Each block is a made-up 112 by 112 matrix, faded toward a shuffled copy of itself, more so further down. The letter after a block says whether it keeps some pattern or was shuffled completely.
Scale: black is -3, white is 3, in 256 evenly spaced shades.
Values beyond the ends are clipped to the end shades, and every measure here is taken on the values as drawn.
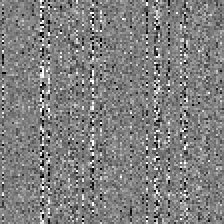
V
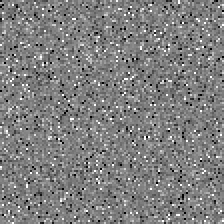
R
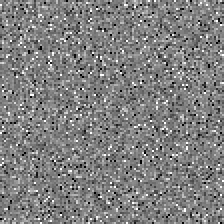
R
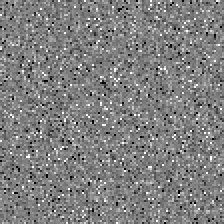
R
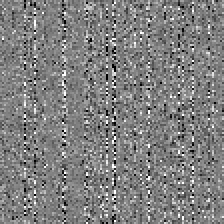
V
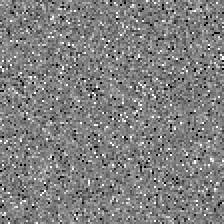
R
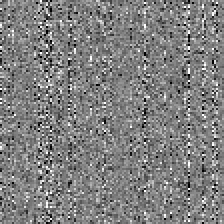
V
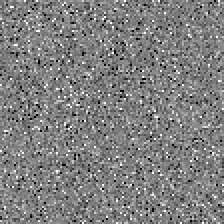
R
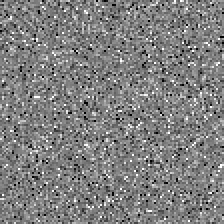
R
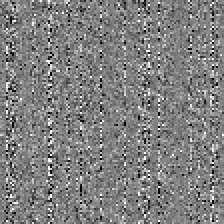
V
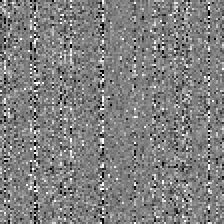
V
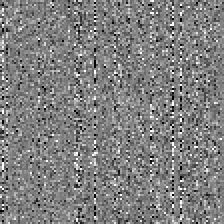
V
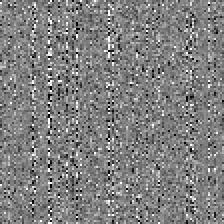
V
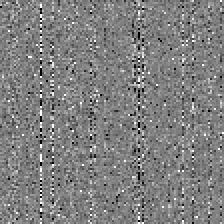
V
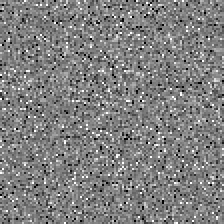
R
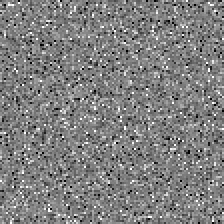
R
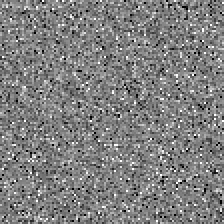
R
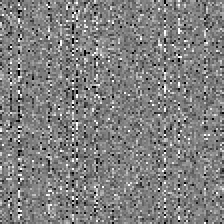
V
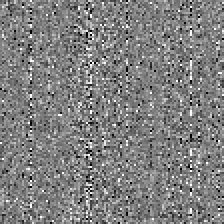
V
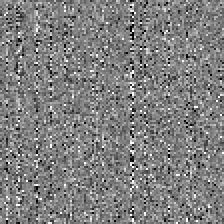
V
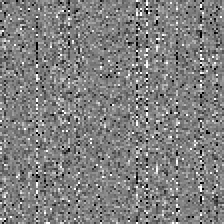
V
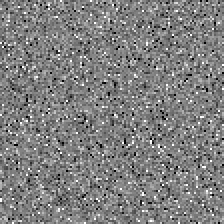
R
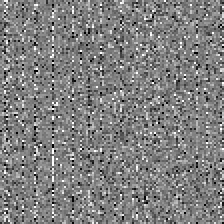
V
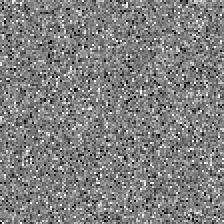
R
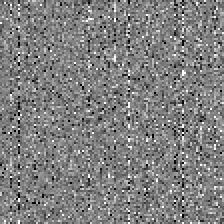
V
